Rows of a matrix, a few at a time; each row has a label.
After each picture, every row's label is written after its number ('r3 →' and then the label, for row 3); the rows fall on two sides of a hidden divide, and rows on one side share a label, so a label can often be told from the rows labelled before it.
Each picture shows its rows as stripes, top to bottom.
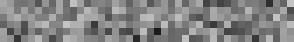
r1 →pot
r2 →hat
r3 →hat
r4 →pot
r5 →pot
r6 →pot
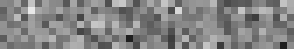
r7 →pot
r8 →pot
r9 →pot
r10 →pot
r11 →pot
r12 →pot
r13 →pot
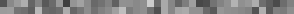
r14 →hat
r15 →pot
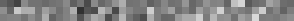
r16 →pot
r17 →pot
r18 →pot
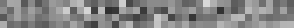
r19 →pot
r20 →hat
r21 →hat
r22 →pot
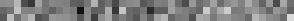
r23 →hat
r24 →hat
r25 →pot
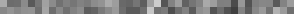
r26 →pot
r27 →pot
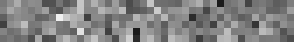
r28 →pot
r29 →pot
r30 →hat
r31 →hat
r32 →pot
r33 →hat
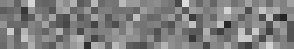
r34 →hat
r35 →pot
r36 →hat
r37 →pot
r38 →hat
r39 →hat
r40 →pot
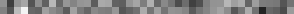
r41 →hat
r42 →hat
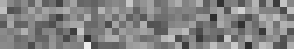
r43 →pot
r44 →pot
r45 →pot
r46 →pot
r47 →hat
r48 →hat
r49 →pot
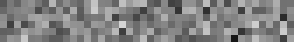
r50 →hat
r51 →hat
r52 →pot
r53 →pot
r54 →pot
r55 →hat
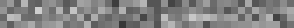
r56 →hat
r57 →pot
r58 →pot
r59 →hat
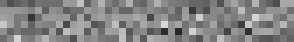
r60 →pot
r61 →hat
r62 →pot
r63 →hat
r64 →pot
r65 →hat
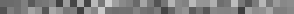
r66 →pot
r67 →hat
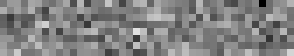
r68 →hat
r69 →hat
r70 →hat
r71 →pot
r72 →hat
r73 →pot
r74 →hat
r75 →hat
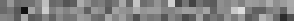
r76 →hat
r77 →pot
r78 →pot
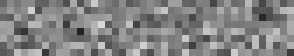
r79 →hat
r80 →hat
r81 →hat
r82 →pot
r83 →pot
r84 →hat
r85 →pot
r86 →hat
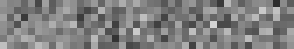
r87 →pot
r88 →pot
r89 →hat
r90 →pot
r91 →pot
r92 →hat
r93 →pot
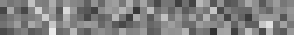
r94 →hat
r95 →pot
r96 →pot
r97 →pot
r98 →hat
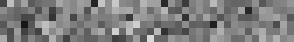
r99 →pot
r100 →pot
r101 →pot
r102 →hat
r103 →pot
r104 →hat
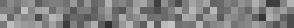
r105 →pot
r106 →pot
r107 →hat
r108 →hat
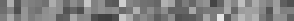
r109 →hat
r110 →hat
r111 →hat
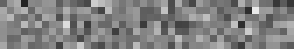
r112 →pot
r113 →pot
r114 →pot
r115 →hat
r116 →hat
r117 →pot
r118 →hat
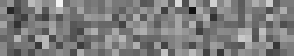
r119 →pot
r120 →hat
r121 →hat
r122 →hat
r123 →hat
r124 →pot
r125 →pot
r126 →pot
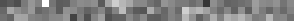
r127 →pot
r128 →pot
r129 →hat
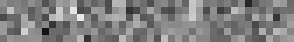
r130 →pot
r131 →pot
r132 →pot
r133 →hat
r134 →hat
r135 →pot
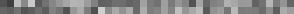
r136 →hat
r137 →pot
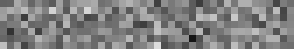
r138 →hat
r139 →hat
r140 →pot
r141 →hat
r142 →pot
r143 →hat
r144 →pot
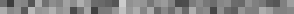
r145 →hat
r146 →pot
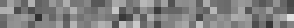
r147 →hat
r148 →pot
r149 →hat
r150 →hat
